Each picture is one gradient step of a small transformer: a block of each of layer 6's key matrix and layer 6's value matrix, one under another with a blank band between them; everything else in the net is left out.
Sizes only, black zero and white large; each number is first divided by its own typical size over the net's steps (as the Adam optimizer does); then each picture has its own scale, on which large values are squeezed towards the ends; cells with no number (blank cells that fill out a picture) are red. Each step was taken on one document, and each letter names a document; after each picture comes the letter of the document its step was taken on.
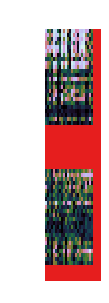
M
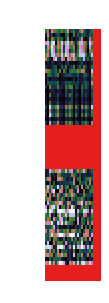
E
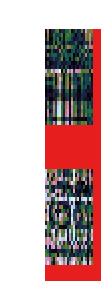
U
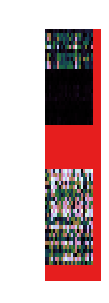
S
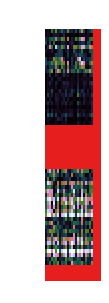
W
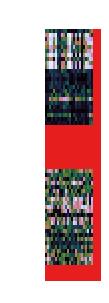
S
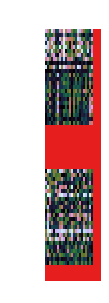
U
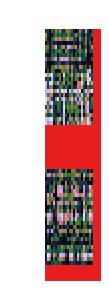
U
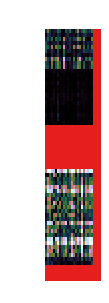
W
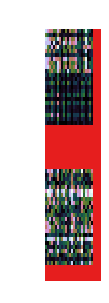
W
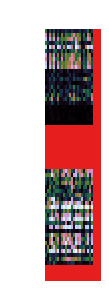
S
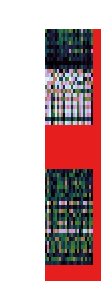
U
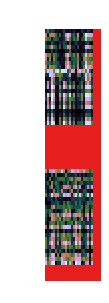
S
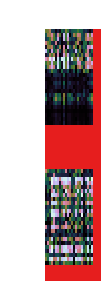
S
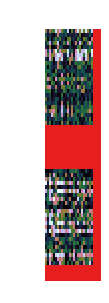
E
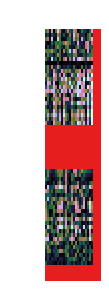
U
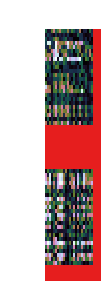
E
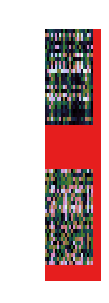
S
